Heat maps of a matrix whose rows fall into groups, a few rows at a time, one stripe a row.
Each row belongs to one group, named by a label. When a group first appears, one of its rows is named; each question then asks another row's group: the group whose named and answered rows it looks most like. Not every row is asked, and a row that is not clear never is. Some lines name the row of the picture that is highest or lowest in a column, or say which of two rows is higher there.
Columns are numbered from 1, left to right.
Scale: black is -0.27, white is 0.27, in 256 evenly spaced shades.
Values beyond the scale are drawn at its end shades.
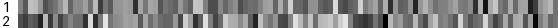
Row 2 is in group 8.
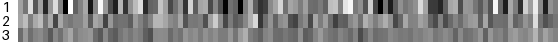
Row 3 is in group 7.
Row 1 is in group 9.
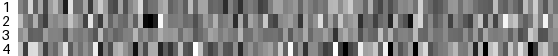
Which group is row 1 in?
9
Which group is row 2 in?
7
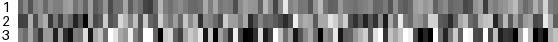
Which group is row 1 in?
7
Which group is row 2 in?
8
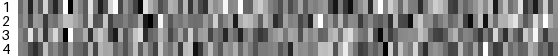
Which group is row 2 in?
7
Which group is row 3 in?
9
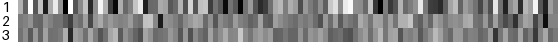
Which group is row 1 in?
9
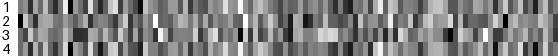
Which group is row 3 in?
8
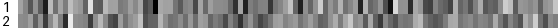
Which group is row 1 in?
7
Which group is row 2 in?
9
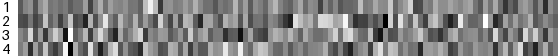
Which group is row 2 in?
8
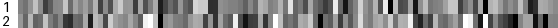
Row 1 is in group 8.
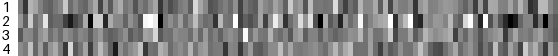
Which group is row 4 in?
9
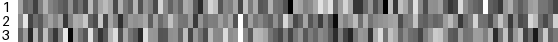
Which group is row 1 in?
8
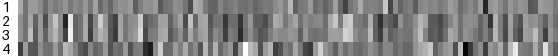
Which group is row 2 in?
9
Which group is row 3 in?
9
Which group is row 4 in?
7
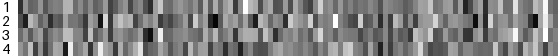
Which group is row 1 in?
7
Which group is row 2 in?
8
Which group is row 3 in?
7
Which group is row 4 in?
9
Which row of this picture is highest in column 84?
2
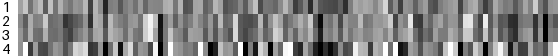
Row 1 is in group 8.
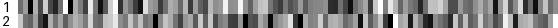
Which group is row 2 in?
7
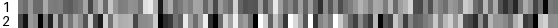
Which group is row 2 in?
8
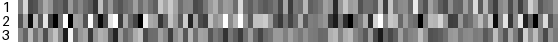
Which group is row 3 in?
9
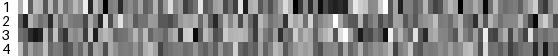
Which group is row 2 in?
8
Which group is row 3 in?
8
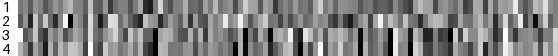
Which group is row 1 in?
7
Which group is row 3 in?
7
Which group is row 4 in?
7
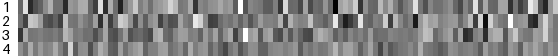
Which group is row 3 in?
7
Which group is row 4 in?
9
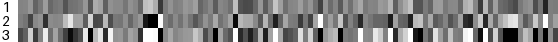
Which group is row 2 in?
7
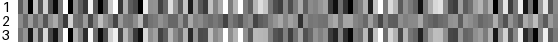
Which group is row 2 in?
9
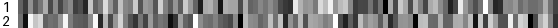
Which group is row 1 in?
8
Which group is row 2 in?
8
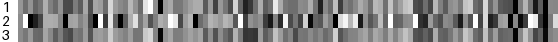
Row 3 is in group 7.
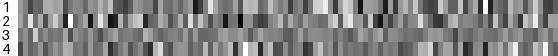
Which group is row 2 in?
9
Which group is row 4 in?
7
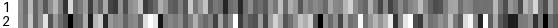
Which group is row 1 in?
9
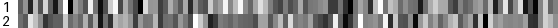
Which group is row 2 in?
8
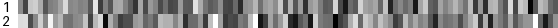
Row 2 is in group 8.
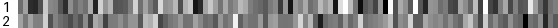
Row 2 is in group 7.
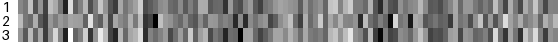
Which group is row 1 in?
9
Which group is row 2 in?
7
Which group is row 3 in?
9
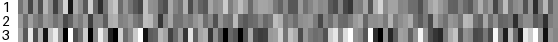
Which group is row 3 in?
9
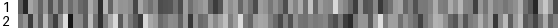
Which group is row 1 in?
8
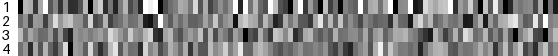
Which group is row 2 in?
7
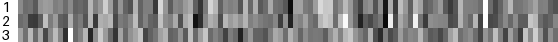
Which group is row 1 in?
8
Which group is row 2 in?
8
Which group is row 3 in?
9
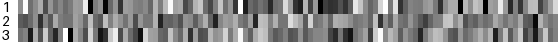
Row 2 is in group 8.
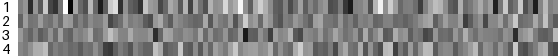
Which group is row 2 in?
7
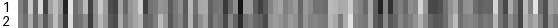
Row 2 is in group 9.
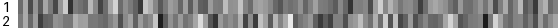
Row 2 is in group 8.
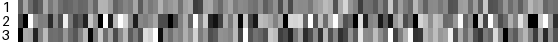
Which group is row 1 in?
8
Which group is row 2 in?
8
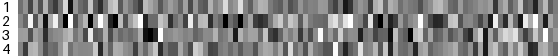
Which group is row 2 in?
9
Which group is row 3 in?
7
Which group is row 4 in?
8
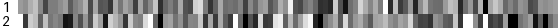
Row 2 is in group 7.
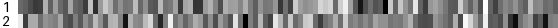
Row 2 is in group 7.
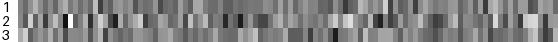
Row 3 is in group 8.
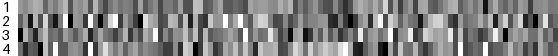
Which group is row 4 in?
8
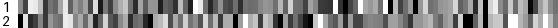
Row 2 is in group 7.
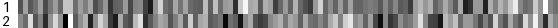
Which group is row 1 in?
7
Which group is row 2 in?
9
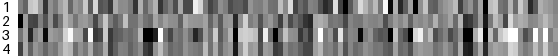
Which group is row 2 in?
7
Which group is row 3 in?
7
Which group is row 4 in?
7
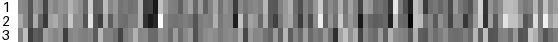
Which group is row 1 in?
7
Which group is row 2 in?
7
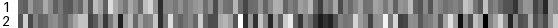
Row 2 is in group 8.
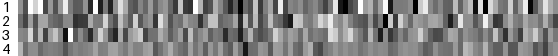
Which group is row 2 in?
8
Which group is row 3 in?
9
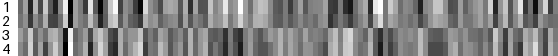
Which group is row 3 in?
9
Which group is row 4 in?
9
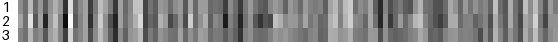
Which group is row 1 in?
9
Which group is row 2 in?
9
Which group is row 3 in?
9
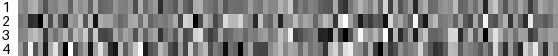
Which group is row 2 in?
8
